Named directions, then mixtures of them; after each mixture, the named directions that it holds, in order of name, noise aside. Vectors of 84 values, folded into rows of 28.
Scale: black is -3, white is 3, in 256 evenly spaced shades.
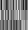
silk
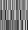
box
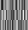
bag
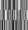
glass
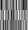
bag, silk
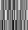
glass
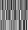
box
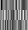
bag, silk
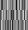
bag, box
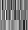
box, silk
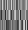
box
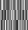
bag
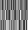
box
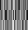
glass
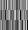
box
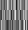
bag, box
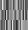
bag, silk
